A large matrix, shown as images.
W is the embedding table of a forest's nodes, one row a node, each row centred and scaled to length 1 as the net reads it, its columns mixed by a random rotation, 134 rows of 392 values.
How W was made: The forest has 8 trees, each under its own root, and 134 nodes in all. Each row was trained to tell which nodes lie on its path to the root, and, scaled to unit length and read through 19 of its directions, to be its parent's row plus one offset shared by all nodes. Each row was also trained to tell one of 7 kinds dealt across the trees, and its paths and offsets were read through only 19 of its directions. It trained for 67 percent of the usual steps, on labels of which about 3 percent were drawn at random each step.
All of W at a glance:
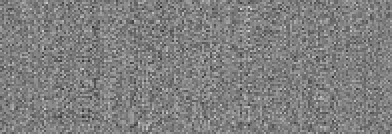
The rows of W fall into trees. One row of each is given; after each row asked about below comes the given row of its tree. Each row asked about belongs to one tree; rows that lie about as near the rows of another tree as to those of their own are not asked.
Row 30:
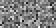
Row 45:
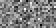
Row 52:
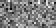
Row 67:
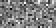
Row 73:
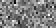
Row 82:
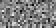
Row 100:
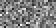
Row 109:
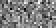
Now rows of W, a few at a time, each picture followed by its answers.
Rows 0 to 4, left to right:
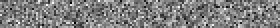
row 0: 67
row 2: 100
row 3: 100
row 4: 67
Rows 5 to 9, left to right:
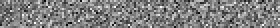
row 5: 30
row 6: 109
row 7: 30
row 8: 109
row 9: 45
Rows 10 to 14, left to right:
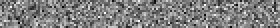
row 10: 100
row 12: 109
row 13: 30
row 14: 100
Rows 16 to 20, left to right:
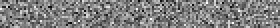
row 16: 67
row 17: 109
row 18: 45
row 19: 52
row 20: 109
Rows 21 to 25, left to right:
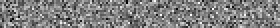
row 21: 73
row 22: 109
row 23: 73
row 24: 45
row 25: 67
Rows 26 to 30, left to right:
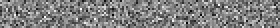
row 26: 45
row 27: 45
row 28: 45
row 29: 82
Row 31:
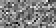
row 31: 109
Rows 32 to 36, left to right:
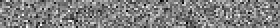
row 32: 52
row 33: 109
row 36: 82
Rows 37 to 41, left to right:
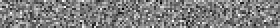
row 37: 67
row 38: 52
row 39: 73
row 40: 109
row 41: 82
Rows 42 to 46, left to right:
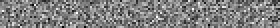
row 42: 82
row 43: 100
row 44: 45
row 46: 73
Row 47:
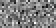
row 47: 30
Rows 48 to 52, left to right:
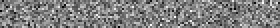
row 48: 100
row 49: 82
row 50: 73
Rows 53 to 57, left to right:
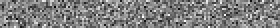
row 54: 67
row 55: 30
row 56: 67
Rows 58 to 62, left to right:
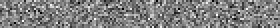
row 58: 109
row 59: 73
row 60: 82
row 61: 73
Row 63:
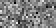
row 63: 73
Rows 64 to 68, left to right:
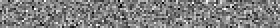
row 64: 67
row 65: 73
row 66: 109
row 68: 67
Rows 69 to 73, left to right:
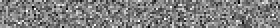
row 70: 73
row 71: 109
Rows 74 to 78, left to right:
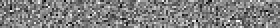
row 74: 30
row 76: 109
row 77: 67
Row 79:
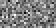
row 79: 82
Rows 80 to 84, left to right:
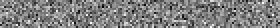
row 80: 30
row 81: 30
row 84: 73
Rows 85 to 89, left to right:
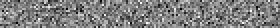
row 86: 82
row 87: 30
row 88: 100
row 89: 67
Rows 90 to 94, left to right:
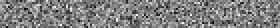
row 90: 109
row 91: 100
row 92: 82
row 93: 45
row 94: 82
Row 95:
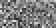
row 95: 109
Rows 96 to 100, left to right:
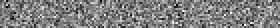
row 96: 82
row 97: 82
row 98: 67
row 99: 109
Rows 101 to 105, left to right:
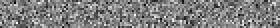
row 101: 73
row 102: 109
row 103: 82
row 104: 82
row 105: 67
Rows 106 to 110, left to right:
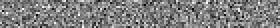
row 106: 52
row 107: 52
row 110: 73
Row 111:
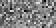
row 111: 30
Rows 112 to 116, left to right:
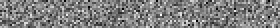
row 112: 30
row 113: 67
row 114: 73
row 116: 30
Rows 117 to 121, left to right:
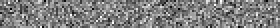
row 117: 82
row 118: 45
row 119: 73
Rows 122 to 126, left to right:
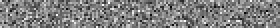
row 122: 100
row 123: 67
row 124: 67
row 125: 67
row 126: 109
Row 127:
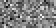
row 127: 82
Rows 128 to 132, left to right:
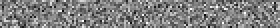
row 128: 67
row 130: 30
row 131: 52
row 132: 100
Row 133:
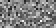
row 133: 45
